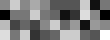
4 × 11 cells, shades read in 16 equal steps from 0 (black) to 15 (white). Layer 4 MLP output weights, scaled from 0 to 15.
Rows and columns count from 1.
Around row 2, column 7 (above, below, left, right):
5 6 6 3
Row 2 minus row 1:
-8 -5 -1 2 -1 1 -4 -2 1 7 -7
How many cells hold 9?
2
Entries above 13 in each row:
0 0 0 1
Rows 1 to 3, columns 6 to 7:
5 5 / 6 1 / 12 6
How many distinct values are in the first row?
6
